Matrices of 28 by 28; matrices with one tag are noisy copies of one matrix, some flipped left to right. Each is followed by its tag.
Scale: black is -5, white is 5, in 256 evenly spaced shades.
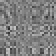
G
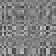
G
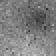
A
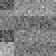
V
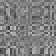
G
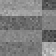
V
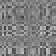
G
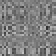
G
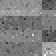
V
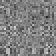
G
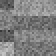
V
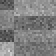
V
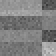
V
